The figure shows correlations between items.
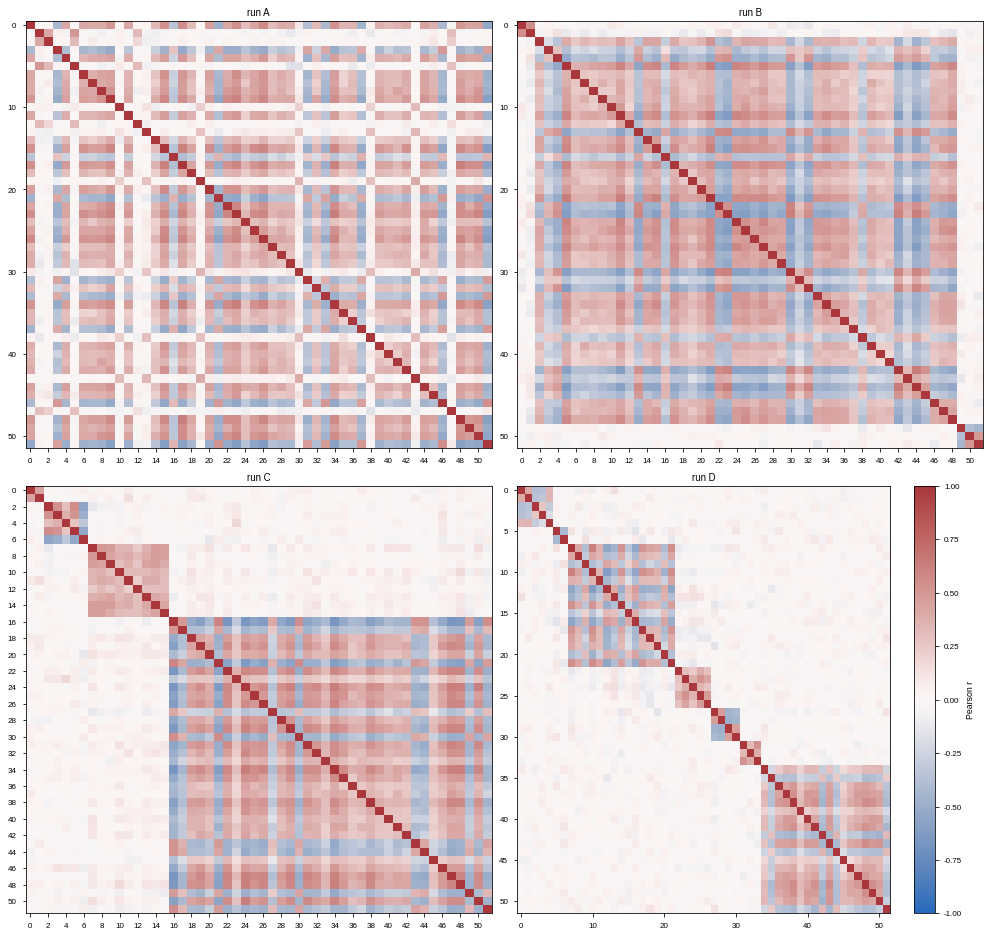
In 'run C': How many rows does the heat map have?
52
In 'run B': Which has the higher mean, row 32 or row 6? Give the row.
6
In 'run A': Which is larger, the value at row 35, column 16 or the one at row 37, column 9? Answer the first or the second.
the first
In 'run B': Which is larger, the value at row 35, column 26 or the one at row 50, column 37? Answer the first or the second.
the first
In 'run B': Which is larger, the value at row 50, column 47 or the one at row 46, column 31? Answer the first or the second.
the first
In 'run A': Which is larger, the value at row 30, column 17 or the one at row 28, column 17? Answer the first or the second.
the second
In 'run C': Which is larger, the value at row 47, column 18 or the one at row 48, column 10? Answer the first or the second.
the first
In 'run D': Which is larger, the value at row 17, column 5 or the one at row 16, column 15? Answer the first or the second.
the second
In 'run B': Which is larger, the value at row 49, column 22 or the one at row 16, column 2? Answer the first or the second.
the first
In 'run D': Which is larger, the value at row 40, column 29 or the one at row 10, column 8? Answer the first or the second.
the second
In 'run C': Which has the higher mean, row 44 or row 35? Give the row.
35
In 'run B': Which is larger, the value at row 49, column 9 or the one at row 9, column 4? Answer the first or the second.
the first
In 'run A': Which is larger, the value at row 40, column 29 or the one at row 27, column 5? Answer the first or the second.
the first
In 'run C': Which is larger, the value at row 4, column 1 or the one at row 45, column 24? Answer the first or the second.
the second
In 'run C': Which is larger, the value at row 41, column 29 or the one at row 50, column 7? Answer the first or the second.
the first
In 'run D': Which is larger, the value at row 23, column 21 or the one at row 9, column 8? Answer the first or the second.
the first
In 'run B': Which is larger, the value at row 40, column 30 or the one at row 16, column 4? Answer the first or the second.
the second
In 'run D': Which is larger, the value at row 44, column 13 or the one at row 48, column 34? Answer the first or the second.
the second
